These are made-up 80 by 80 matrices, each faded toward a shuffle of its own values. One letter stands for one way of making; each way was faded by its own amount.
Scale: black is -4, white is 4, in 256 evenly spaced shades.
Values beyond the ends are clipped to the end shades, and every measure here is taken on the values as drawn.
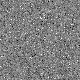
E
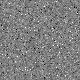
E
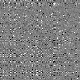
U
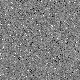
E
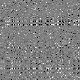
U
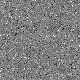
E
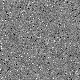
E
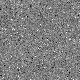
E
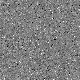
E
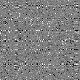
U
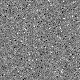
E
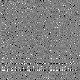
U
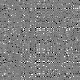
U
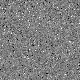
E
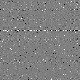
U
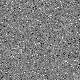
E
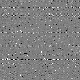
U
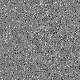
E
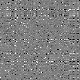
U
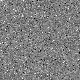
E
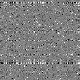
U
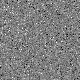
E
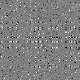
U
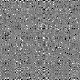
U
